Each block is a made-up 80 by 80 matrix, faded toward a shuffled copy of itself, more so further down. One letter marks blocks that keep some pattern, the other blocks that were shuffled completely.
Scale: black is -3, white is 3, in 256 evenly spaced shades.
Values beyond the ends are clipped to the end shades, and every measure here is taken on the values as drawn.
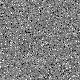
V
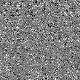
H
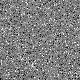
V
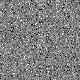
H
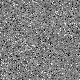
V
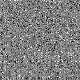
H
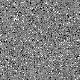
H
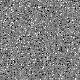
H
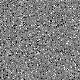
H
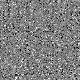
H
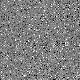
H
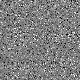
H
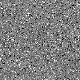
H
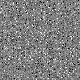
H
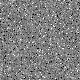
V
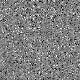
H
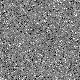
V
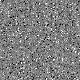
H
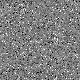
V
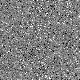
V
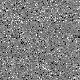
H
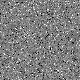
V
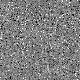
H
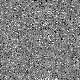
H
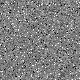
V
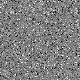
H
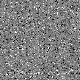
H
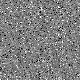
H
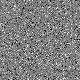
V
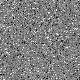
V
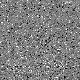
H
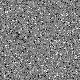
V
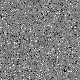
V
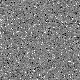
V
